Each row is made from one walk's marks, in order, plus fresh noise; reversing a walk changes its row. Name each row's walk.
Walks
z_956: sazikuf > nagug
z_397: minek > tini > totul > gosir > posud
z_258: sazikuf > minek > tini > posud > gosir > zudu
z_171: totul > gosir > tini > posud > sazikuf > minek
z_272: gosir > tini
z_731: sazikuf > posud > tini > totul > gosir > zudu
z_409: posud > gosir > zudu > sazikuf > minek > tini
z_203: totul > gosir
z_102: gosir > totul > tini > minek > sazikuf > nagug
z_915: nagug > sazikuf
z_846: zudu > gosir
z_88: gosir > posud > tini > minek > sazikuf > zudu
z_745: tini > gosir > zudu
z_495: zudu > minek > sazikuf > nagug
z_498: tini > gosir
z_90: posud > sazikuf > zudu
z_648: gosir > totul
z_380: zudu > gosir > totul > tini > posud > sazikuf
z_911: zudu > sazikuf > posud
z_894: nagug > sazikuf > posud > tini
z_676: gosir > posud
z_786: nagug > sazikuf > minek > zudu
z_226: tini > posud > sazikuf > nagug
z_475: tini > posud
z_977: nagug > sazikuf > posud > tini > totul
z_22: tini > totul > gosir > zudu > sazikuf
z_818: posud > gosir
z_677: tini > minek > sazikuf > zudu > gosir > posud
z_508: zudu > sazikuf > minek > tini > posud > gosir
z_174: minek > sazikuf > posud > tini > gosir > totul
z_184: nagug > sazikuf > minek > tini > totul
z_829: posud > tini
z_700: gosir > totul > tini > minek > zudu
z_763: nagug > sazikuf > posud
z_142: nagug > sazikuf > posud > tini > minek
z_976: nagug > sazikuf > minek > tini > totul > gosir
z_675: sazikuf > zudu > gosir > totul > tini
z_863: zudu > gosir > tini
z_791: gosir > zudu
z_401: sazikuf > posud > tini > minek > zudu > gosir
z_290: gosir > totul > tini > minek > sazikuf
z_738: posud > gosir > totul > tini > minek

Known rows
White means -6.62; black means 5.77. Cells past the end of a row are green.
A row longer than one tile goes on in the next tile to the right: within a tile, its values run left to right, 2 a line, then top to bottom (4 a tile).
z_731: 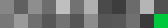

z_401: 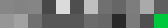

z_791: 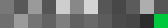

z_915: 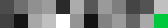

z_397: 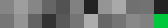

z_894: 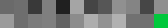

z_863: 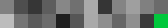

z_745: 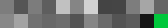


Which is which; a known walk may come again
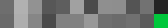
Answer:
z_677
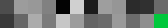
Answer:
z_763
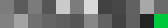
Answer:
z_745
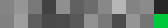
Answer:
z_508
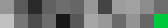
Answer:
z_272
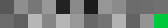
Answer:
z_380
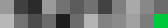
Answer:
z_675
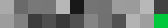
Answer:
z_976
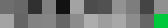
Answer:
z_894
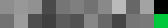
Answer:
z_818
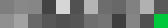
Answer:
z_401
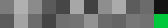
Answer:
z_676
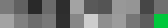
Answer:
z_829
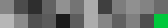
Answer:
z_863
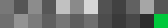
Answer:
z_791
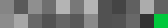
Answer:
z_731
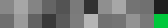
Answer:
z_397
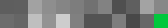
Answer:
z_22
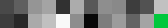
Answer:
z_915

